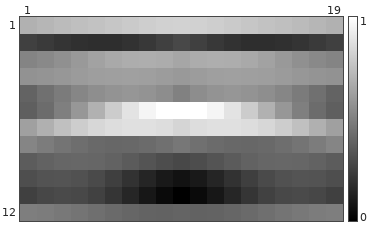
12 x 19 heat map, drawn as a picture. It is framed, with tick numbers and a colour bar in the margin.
Ninth with the lowest average: bottom middle. Mirror symmetry: left to right. Ninth with the highest average: centre. Grain: streaks across.
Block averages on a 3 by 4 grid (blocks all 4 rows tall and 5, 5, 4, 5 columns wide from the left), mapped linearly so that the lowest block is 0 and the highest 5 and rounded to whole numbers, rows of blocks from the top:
3443 | 3553 | 1001
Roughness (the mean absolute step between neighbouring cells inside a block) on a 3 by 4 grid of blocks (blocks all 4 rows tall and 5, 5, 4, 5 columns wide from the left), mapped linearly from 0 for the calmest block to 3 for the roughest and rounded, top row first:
2332 / 1221 / 0110
